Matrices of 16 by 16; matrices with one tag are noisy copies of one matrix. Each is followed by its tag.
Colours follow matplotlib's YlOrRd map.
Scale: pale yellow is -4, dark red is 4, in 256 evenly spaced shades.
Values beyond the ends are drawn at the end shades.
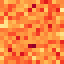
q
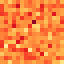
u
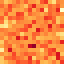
q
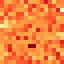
q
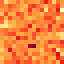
q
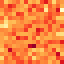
q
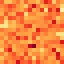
q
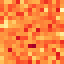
q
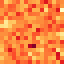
q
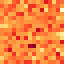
q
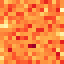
q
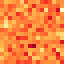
q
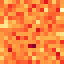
q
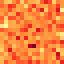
q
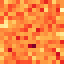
q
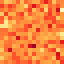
q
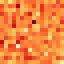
u
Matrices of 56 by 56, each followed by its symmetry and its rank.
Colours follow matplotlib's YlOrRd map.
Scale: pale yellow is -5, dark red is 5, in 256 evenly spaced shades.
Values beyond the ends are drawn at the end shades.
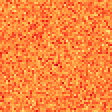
neither, full rank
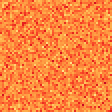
symmetric, full rank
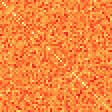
symmetric, full rank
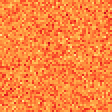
neither, full rank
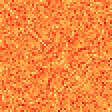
symmetric, full rank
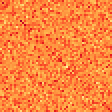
symmetric, full rank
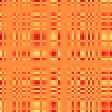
symmetric, rank one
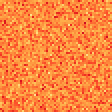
neither, full rank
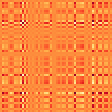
symmetric, rank one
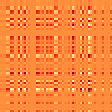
symmetric, rank one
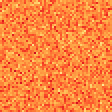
neither, full rank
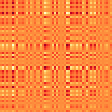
symmetric, rank one
